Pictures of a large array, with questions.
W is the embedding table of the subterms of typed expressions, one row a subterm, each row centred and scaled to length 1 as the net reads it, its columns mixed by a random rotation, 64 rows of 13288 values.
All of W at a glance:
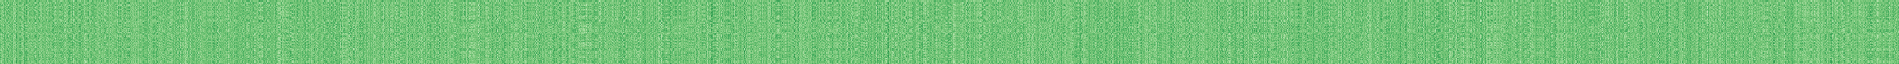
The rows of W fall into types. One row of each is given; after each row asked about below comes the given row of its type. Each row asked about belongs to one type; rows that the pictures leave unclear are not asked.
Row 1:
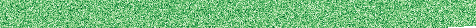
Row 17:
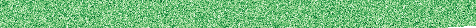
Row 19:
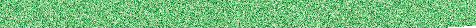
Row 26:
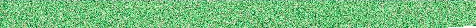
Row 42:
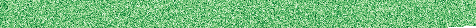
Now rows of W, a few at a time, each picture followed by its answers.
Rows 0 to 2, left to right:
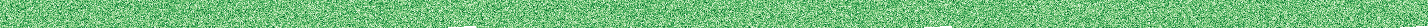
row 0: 1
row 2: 42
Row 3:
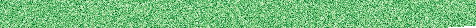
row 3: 42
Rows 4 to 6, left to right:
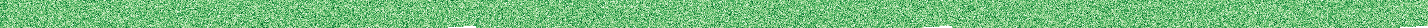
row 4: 26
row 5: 26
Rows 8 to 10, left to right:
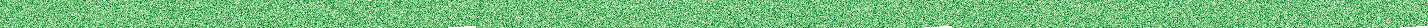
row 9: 26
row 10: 42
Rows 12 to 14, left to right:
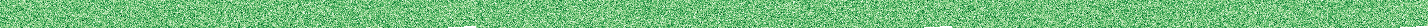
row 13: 1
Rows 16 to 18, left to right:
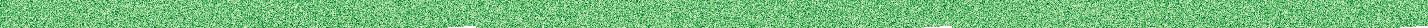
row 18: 19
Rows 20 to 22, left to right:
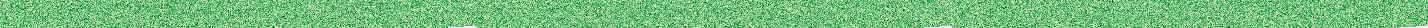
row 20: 1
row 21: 1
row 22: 17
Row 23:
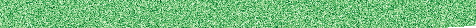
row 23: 17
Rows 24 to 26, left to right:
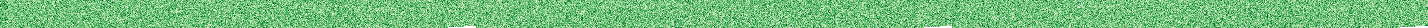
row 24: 42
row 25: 26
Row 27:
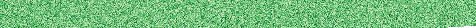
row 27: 42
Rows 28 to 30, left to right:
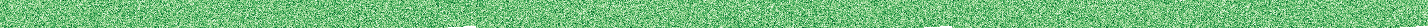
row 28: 17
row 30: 19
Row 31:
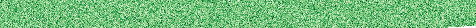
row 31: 19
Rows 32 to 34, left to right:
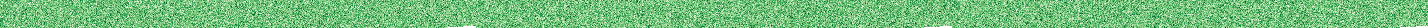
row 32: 26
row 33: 17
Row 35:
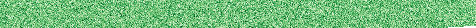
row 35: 1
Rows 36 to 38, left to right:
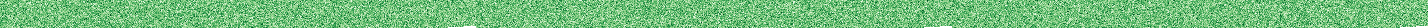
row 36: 26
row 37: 1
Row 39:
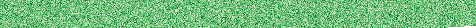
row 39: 42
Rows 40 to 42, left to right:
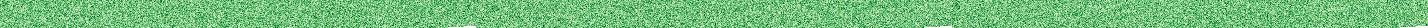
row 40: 17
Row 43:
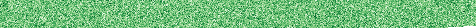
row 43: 17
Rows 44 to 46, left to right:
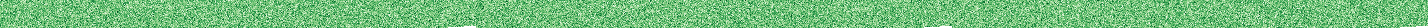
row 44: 26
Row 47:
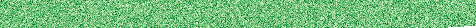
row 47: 42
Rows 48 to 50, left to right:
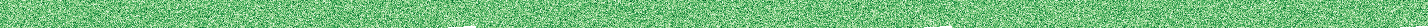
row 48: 26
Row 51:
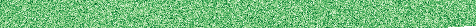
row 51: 19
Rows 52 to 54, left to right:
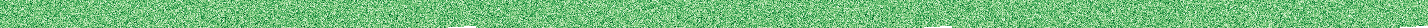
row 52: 42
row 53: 42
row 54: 19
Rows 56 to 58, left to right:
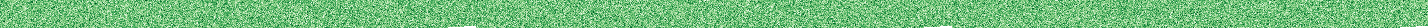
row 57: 19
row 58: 1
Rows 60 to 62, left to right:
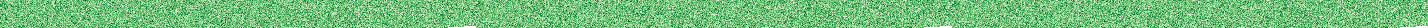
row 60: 42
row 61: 17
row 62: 17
